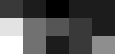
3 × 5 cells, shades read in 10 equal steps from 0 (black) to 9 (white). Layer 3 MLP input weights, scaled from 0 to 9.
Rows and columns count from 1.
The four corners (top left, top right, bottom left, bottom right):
2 1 9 5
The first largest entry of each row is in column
1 1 1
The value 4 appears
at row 2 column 2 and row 3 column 2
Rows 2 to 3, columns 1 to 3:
8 4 3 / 9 4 1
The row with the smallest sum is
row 1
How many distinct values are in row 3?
5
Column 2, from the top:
1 4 4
